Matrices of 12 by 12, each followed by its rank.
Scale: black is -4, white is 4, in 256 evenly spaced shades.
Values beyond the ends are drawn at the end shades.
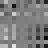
two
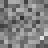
full rank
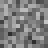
full rank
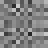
two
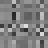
two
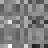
two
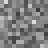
full rank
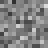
full rank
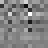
two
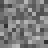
full rank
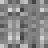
two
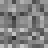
two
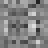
two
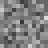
full rank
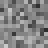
full rank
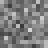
full rank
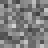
full rank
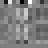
two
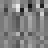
two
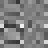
two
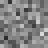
full rank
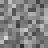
full rank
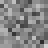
full rank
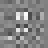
two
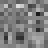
two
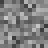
full rank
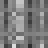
two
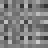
two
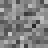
full rank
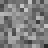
full rank
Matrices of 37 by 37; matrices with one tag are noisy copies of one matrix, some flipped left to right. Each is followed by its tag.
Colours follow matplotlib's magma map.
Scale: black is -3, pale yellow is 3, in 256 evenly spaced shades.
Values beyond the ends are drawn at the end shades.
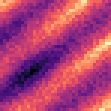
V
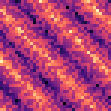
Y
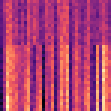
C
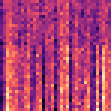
C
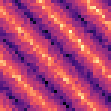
Y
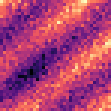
V
